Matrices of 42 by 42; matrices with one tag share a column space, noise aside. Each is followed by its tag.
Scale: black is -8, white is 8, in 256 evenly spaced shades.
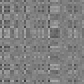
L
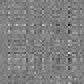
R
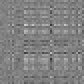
R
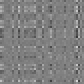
L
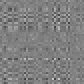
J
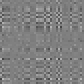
J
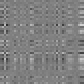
R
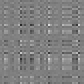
R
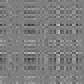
R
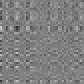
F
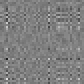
J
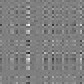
R
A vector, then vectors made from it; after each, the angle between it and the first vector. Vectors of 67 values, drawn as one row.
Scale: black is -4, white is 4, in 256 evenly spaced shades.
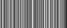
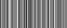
orthogonal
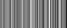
partly aligned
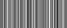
partly aligned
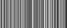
nearly parallel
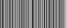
nearly opposite
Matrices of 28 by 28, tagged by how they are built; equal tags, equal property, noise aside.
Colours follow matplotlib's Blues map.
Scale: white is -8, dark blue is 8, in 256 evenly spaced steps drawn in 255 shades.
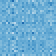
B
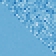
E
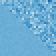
E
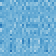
B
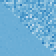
E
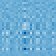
B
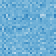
B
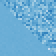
E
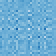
B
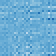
B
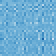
B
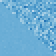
E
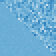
E
